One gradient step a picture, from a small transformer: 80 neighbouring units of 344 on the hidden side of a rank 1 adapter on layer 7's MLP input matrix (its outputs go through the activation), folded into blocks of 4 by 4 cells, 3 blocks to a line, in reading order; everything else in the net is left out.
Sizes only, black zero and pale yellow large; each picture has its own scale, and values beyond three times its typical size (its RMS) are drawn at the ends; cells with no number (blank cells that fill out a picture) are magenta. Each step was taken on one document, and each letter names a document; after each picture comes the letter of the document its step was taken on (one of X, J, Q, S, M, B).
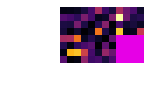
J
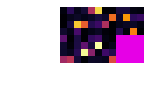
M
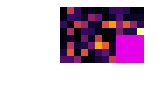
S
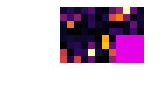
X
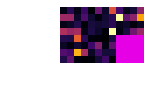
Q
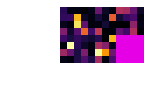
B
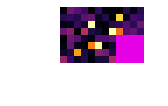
Q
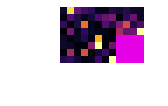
S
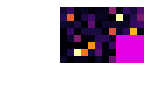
Q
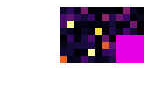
X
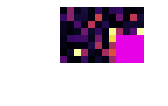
Q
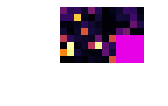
B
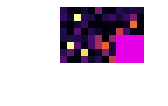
B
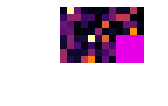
X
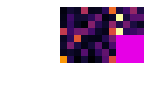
Q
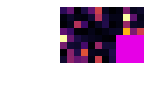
M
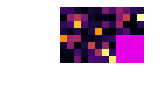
J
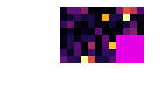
X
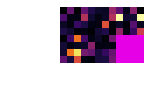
J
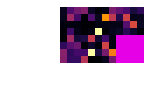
X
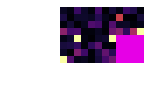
Q
